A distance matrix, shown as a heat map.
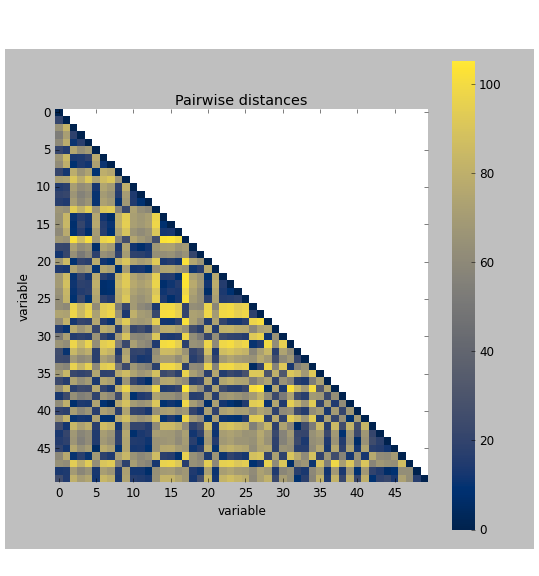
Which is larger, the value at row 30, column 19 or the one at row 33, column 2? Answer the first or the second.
the second
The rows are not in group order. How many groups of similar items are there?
3
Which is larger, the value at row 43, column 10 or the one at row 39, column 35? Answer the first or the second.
the second
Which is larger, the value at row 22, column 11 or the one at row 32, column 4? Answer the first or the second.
the second
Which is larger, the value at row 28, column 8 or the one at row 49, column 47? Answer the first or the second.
the first
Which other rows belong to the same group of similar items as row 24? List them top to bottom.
2, 3, 4, 6, 7, 14, 15, 16, 20, 22, 23, 25, 28, 30, 35, 37, 39, 41, 46
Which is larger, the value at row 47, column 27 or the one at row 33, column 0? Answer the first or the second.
the second
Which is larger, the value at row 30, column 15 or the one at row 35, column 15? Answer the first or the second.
the second
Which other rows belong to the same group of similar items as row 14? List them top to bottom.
2, 3, 4, 6, 7, 15, 16, 20, 22, 23, 24, 25, 28, 30, 35, 37, 39, 41, 46
